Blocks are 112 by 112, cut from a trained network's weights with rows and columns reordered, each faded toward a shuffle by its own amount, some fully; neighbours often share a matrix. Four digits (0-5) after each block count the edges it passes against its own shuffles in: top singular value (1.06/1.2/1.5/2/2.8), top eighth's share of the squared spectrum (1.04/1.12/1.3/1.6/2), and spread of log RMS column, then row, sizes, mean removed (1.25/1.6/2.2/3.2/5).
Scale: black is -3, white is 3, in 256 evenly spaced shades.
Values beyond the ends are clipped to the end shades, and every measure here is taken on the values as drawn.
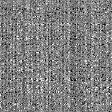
4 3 0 3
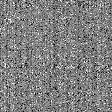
3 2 0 2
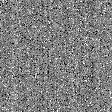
2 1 0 0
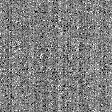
3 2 0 2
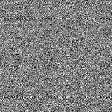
4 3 1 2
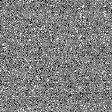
2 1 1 0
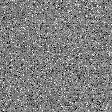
1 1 1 0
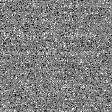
2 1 1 0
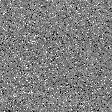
0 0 0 0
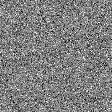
1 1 1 0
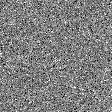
0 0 0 0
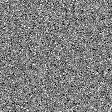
0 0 0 0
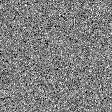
2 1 0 0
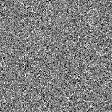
2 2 2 0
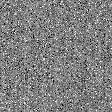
1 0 0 0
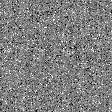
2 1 0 0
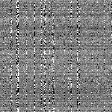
4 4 4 0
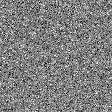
0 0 0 0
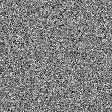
0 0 0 0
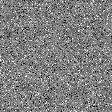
1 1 1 0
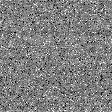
1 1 1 0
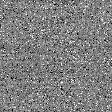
1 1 1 0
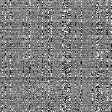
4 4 4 1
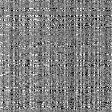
5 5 2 4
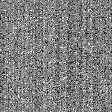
3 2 0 2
